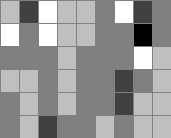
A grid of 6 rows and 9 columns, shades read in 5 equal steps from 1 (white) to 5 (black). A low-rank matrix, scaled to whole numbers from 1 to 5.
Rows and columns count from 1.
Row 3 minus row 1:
1 -1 2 0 1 0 2 -3 -1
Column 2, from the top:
4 3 3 2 2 2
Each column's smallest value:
1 2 1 2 2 2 1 1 2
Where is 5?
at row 2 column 8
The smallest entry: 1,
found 5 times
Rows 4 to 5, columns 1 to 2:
2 2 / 3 2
